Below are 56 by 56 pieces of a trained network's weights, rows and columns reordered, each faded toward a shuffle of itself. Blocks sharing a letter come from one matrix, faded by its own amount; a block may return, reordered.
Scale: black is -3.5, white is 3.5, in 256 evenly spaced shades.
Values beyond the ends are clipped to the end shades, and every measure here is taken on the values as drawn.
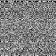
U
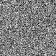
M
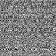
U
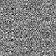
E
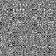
E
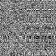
U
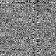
E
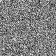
M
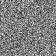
M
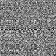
U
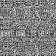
U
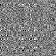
E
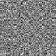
E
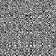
E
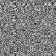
E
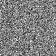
M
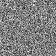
M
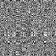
E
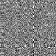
E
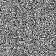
M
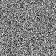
M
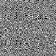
E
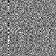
E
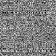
U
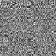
E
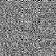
E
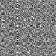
E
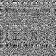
U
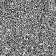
M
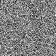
M
